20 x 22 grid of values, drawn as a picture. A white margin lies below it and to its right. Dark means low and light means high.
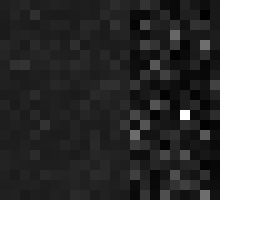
Overall the values sit about 10% of the way up the scale. The values are skewed, with a long tail toward high values. A vertical seam about 60% of the way across splits the table, and the left part is calmer. No overall slope runs across the table. The bottom left is the smoothest part. No regular stripes run through it.
